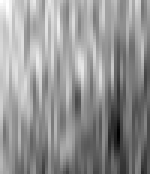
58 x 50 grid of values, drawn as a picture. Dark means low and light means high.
The bottom right is the ninth with the lowest average. The ninth with the highest average is the top left. Streaks run downward. The histogram is bell-shaped. Neither half mirrors the other. Overall the values sit about 60% of the way up the scale. There is an overall slope up to the top left.
